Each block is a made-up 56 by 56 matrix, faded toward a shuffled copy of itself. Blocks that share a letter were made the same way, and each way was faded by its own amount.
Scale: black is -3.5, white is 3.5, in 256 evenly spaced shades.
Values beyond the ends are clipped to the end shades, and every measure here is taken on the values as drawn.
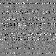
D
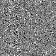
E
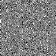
E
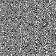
E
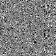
E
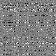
D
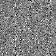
E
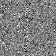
E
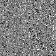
E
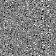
E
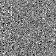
E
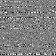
D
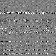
D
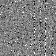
E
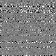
D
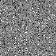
E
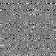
D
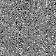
E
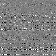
D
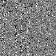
E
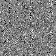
E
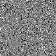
E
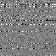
D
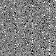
E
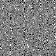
E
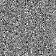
E
